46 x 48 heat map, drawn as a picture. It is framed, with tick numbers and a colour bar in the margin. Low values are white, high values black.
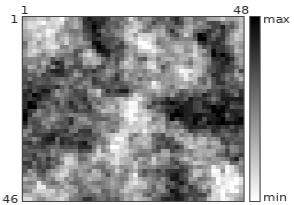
Grain: blotchy. Odd rows or columns: none. Ninth with the highest average: middle right. Slope: none.
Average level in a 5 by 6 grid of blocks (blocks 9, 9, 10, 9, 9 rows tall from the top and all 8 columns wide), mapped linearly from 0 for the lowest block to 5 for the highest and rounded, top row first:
0 3 3 1 3 3 | 3 3 3 2 1 4 | 4 3 2 2 5 5 | 4 3 1 2 2 3 | 2 2 2 2 4 0
